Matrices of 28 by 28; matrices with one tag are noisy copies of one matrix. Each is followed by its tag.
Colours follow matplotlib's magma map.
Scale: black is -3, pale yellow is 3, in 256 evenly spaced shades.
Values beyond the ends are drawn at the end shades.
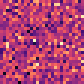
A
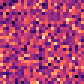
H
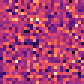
A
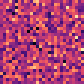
A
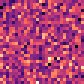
H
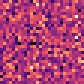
A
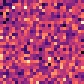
H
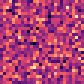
A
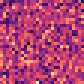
H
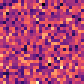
H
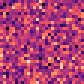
H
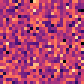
A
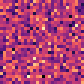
A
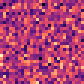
H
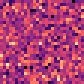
H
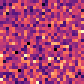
H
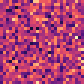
A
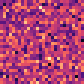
H
